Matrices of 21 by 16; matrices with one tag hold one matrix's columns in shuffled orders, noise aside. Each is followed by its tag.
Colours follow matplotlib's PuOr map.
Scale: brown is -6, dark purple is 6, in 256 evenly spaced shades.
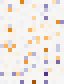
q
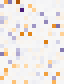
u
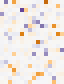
u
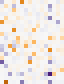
q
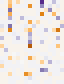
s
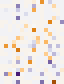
q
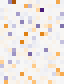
u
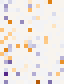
q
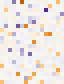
u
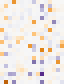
q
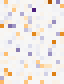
u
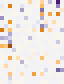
s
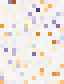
u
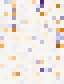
s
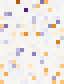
u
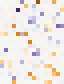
u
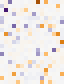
u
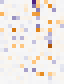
s
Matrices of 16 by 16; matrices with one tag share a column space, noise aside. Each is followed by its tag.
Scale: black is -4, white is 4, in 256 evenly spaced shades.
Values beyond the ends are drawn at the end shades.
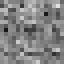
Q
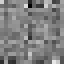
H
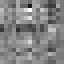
Q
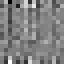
H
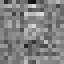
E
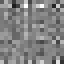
H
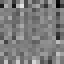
H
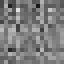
Q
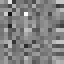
E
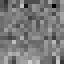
H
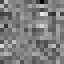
E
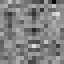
E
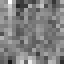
H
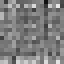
H
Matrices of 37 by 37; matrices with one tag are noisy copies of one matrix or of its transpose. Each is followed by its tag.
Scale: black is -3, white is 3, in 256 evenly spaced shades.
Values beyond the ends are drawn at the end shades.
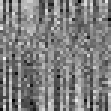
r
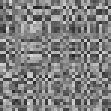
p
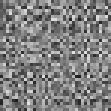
p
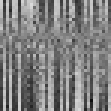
r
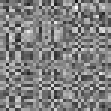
p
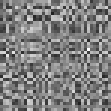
p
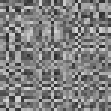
p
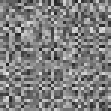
p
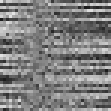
r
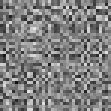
p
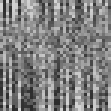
r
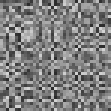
p
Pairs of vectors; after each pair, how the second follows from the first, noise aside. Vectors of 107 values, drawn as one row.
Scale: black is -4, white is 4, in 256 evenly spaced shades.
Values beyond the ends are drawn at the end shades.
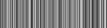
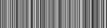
copied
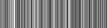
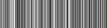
copied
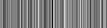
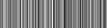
negated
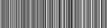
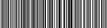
scaled up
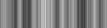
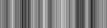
reversed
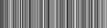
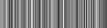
reversed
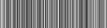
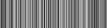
negated
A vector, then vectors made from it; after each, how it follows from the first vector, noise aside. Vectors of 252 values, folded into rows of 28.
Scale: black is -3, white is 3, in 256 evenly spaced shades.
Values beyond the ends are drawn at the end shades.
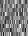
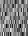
negated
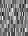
wrapped around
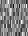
wrapped around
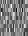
wrapped around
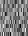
negated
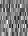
wrapped around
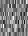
wrapped around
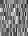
wrapped around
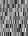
negated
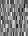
wrapped around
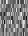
wrapped around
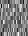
wrapped around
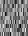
negated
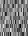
negated
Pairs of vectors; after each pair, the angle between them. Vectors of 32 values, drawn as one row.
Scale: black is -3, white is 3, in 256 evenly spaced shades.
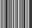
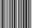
partly opposed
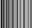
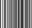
nearly opposite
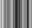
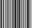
partly aligned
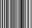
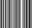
nearly opposite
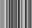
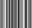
nearly parallel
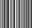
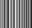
nearly parallel
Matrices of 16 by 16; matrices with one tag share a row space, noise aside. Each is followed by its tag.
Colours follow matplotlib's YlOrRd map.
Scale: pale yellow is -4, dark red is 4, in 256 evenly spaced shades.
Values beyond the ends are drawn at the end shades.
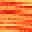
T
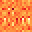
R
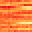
T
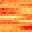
T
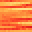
T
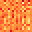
R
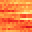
T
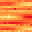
T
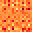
R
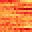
T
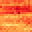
T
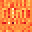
R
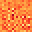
R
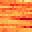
T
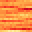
T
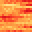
T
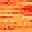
T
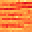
T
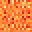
R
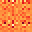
R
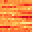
T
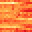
T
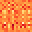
R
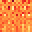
R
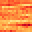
T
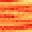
T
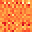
R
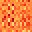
R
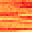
T
